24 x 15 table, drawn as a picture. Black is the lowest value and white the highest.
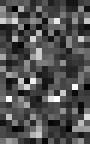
Average level on the scale: 30%. Slope: none. Histogram: skewed, a long tail of high values. Grain: fine. Mirror symmetry: none.
